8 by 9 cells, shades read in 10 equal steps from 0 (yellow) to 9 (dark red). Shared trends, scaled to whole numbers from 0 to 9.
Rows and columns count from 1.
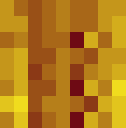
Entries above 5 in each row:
1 1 2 3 2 3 2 2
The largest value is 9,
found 3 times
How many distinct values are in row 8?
6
